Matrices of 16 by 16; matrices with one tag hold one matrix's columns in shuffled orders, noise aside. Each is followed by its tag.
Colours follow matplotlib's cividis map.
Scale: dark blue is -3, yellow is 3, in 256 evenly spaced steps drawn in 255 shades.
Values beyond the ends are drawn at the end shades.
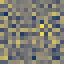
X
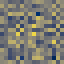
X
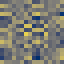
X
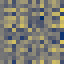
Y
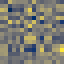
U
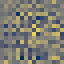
X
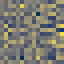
X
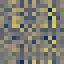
Y
